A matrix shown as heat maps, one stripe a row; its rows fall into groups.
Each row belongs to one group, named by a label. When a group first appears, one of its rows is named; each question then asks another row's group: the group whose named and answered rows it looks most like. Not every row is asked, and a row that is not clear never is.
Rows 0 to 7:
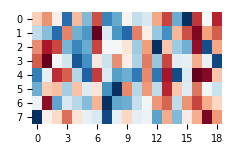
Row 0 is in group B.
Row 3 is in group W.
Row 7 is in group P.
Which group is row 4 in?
P
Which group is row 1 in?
P
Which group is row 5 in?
B
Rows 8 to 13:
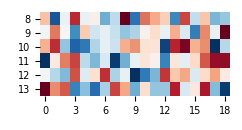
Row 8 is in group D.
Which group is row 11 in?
P
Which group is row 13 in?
W
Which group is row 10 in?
W
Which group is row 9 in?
B
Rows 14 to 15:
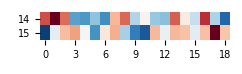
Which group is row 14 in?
W
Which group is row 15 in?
P
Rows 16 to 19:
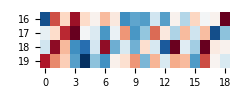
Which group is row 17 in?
D
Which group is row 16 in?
P
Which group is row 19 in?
W
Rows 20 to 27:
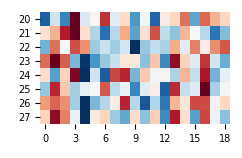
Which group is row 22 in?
P
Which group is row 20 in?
P
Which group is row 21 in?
D
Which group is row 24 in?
D
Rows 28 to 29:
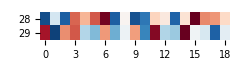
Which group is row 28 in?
P
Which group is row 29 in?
D
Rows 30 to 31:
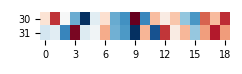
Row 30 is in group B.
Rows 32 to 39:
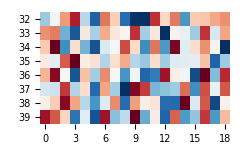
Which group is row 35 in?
D
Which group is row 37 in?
B
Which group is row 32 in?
P
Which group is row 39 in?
B
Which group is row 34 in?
W
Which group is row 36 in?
B
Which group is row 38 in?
D
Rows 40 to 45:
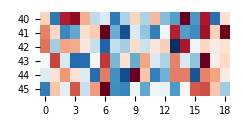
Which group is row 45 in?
P
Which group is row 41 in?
B
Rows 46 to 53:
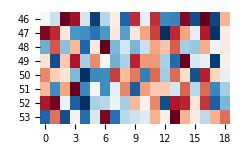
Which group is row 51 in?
D
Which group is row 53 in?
P
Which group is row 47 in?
W
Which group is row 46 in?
D
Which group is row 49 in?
D
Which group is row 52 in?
W
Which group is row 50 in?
W
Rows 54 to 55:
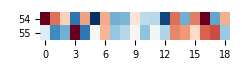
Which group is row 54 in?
B
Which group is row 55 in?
P
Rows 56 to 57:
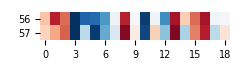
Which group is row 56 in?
W
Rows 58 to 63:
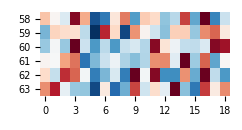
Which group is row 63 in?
B
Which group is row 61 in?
D
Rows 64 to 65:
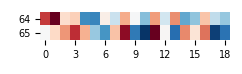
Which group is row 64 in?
W
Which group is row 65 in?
D
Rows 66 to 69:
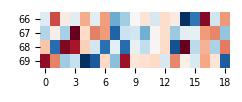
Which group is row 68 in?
D
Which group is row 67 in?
P
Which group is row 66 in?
B
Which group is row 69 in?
W
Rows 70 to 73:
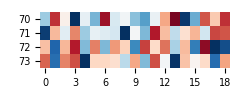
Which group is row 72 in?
D
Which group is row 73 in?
D
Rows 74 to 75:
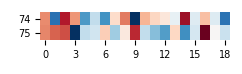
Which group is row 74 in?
D
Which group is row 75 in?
B
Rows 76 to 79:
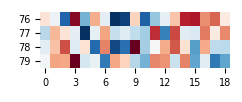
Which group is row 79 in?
D
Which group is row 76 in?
P
